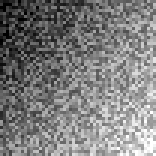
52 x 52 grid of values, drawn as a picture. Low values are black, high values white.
Grain: fine. Mirror symmetry: none. Slope: up to the bottom right. Stripes: none. Ninth with the lowest average: top left. Ninth with the highest average: bottom right.
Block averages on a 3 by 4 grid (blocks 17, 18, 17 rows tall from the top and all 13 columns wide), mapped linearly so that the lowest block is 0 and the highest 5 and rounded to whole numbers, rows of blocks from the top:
0123 / 1234 / 2345
